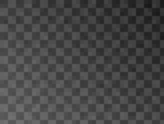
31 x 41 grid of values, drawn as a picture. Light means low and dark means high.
The field is checkered. No row or column stands out. The top right is the ninth with the highest average. There is an overall slope up to the top right. The bottom left is the ninth with the lowest average. Overall the values sit about 70% of the way up the scale.
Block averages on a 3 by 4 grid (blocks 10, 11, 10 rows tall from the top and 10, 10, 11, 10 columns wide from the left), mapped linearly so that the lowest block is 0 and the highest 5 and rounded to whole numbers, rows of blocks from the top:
2 3 4 5
1 2 3 4
0 1 2 3
